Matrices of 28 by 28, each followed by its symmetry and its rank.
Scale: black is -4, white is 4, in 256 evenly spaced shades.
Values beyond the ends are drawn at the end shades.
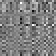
neither, rank three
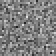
antisymmetric, full rank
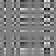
neither, rank one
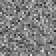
antisymmetric, full rank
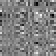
neither, rank three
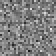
antisymmetric, full rank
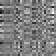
neither, rank three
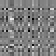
neither, rank two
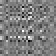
neither, rank three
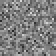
antisymmetric, full rank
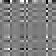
neither, rank one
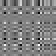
neither, rank one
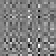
neither, rank two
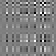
neither, rank one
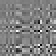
neither, rank two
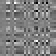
neither, rank two
